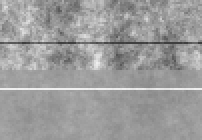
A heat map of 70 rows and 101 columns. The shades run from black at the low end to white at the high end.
The bottom part is calmer, past a seam about 50% of the way down. A few values lie far out on both sides of the bulk. The grain runs across in streaks. Rows 22 and 45 stand out from the rest.
